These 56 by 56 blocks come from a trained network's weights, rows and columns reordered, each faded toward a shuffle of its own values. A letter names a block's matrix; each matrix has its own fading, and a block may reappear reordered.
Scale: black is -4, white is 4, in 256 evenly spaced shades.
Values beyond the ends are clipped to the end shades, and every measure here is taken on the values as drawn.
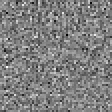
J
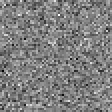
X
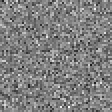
X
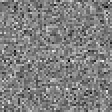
J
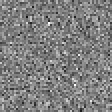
J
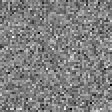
X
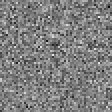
J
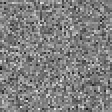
X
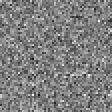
J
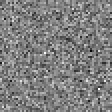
J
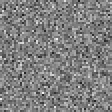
X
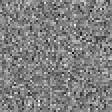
J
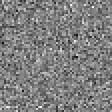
X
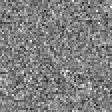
X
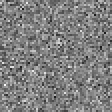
X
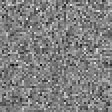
X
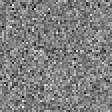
J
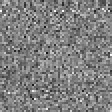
J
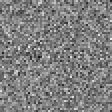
X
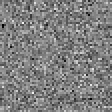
J
